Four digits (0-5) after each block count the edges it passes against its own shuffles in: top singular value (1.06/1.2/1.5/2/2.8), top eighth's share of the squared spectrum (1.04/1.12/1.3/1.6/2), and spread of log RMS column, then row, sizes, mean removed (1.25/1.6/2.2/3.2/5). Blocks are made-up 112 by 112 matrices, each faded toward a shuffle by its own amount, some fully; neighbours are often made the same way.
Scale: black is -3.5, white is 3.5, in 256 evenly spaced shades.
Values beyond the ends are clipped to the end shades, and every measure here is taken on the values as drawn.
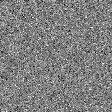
3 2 0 0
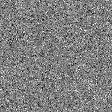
3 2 0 1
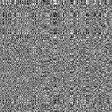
5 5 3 3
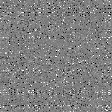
4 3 1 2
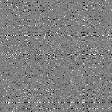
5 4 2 3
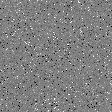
0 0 0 0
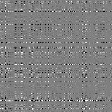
5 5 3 4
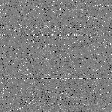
4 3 1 2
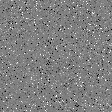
0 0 0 0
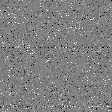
3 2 0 1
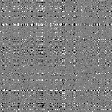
5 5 3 4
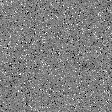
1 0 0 0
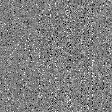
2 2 3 0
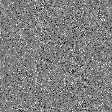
1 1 2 0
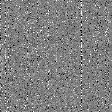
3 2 3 0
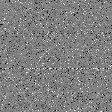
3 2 0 1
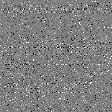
4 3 1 2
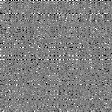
5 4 2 3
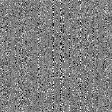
2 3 4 0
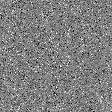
0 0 0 0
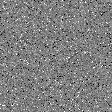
0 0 0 0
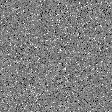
0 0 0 0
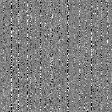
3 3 4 0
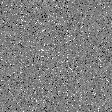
1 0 1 0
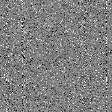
2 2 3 0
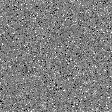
1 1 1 0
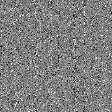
1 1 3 0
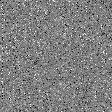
1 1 1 0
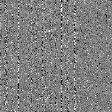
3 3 3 0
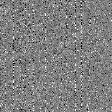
2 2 3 0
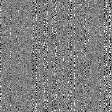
2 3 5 0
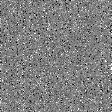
1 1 2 0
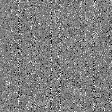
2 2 3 0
